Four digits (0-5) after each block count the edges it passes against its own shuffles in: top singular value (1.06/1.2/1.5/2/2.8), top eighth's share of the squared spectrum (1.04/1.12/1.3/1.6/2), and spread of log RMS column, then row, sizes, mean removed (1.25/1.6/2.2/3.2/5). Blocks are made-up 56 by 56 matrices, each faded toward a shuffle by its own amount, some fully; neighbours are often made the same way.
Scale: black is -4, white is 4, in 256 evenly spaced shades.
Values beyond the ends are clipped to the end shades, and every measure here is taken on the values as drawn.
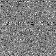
2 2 0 3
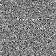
0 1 0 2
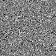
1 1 0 2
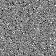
0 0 0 0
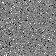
0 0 0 0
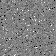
0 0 0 0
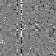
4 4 2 1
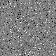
0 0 0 0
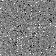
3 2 1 0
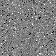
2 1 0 0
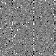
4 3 2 1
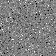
1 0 0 0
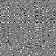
4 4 2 2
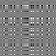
5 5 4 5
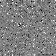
2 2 0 0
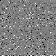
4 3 1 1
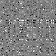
4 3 1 2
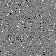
2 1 0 0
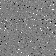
2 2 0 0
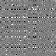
5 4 2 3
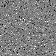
0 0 0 0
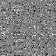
3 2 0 1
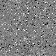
1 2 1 0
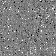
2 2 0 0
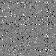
3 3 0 1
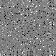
3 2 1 1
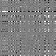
5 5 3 3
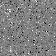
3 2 0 1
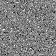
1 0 0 0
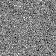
1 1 0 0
